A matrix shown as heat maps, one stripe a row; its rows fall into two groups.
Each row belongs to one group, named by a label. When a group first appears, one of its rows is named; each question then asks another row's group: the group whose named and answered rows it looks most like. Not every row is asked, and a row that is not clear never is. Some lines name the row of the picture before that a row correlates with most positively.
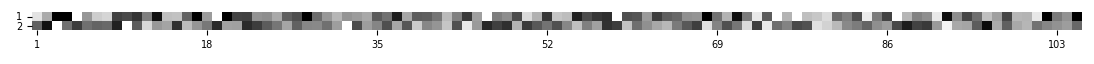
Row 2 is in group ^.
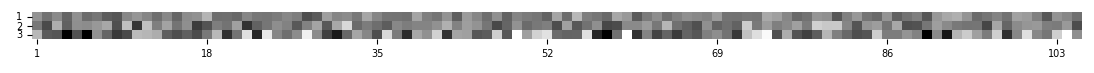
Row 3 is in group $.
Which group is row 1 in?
^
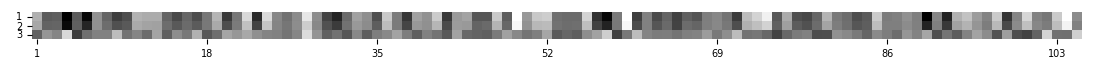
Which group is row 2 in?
$
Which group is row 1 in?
$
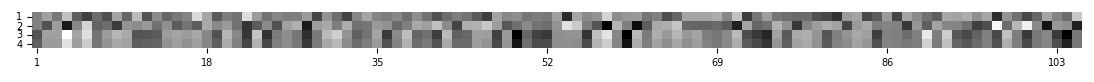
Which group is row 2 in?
^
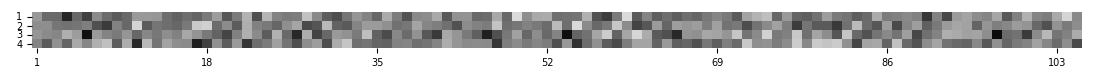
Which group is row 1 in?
$
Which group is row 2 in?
^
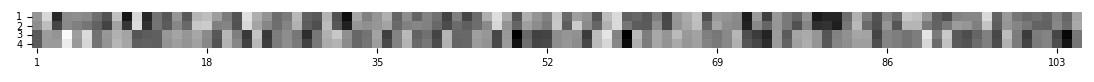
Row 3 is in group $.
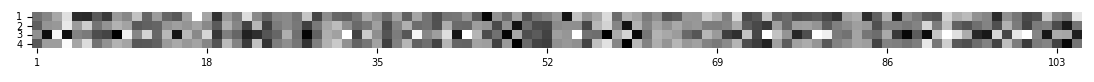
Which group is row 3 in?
^
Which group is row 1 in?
^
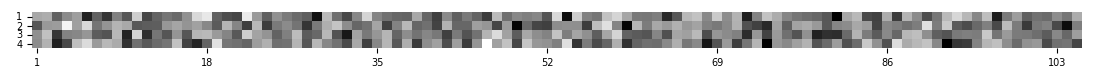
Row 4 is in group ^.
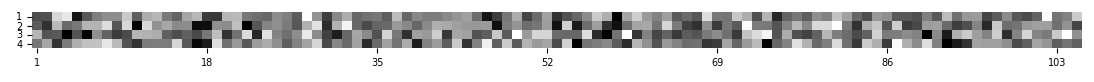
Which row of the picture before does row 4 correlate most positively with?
4
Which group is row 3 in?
$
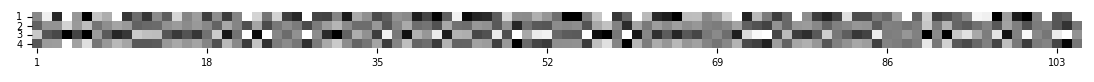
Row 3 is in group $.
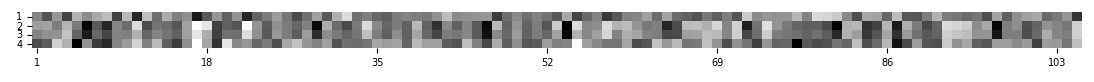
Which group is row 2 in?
^
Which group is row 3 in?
^
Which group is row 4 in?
^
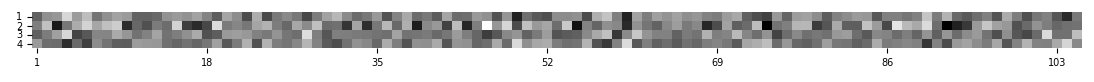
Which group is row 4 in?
$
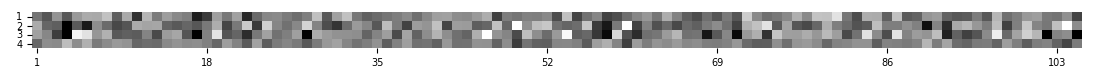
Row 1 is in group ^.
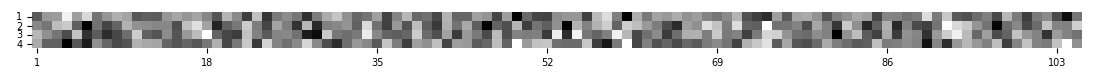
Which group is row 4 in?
$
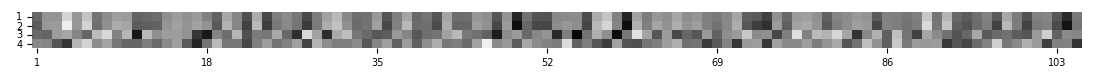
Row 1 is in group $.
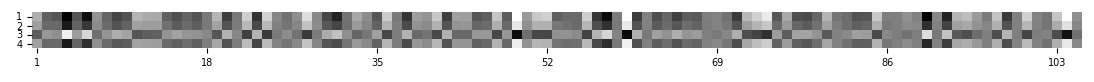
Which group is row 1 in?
$
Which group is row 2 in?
$
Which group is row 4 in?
$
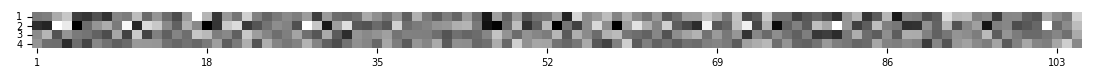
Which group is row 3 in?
^
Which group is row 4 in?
$
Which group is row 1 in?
^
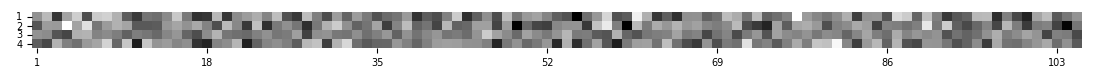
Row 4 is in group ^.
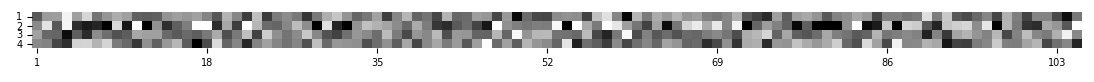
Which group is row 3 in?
$
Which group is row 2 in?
^
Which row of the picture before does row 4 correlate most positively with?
3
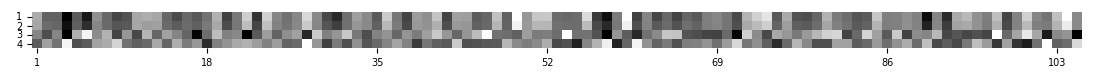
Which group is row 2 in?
$
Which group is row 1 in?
$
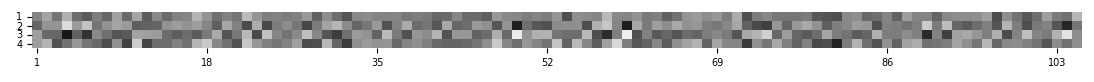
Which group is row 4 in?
^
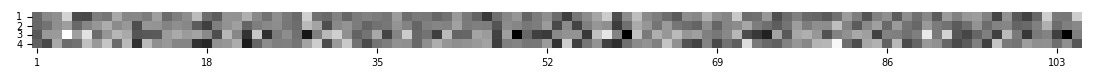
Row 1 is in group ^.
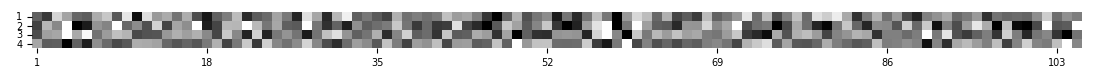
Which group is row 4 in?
$
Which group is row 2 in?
^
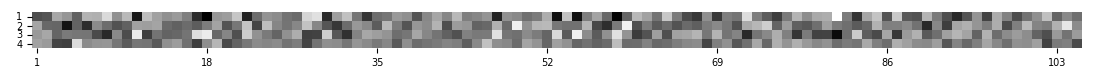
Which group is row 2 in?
$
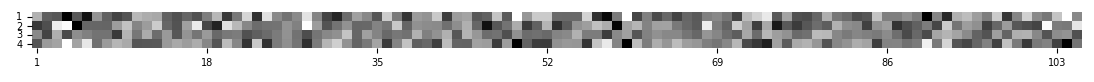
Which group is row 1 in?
$
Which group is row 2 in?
^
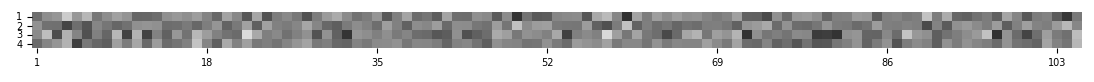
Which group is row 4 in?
^
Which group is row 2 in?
$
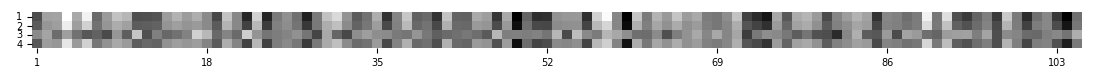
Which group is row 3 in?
^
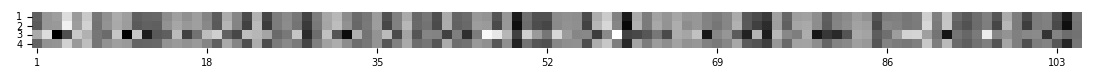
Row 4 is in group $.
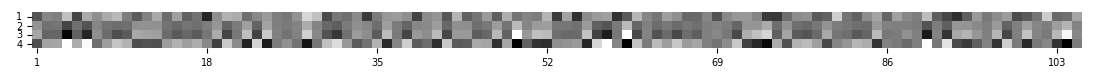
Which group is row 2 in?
$
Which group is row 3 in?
$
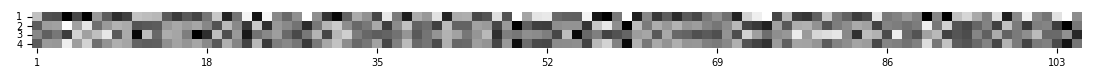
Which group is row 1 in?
$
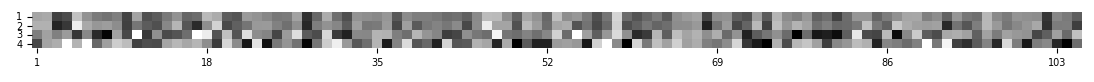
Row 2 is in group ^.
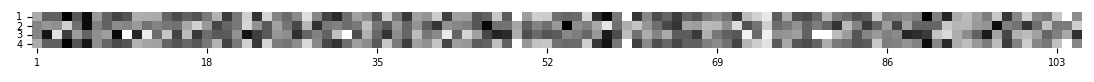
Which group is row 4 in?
$
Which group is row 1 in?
$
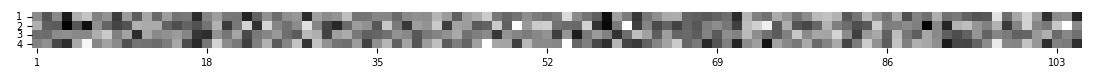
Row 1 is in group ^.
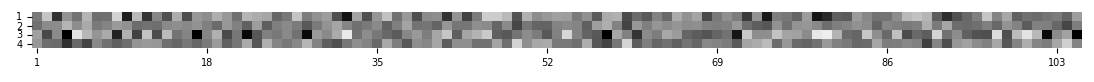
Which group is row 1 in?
^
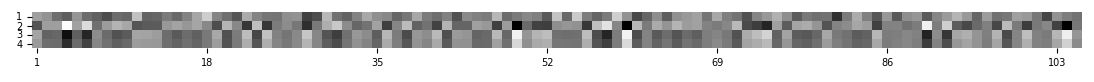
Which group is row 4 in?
$
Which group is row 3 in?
$
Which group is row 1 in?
^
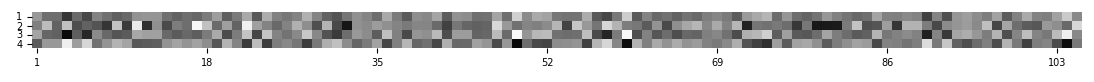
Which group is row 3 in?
$
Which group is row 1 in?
$
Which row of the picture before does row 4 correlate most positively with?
2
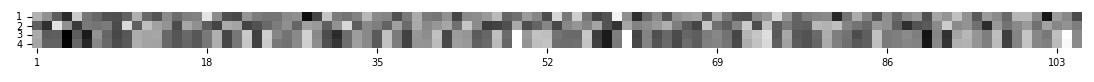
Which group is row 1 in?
^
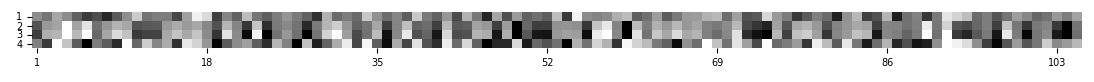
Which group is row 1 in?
^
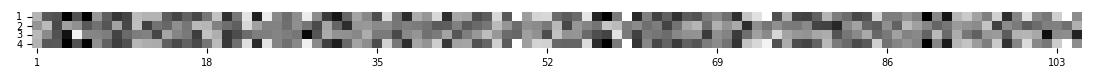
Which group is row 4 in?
$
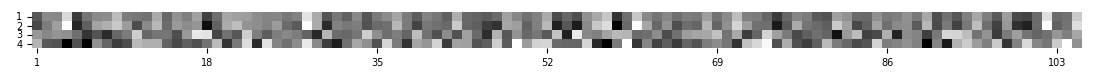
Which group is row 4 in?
$
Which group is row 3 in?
^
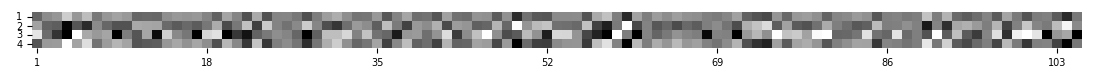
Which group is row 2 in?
$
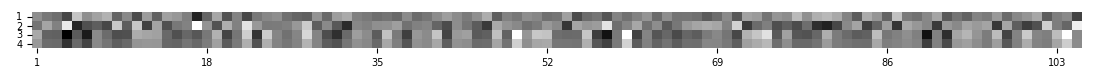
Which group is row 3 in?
$
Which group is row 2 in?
^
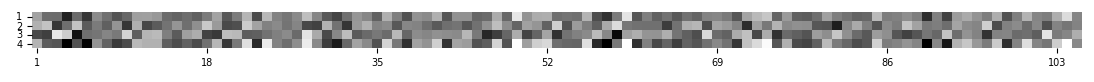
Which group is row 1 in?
$
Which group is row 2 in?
^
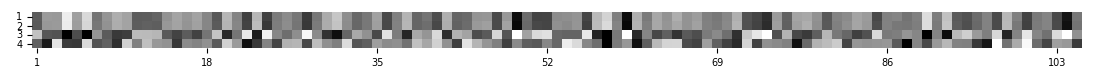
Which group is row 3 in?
$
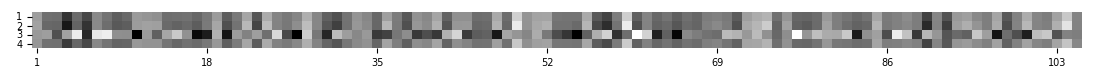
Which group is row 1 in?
$
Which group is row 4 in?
$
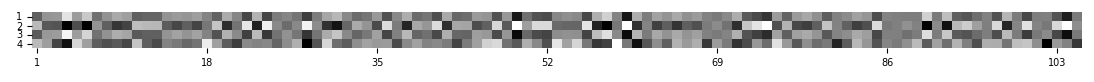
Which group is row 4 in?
^
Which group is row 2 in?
$
